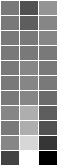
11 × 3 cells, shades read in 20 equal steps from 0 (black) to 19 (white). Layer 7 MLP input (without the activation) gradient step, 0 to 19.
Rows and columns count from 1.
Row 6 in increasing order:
9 9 10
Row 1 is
9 6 11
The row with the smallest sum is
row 11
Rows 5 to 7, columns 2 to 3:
10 9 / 10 9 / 10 8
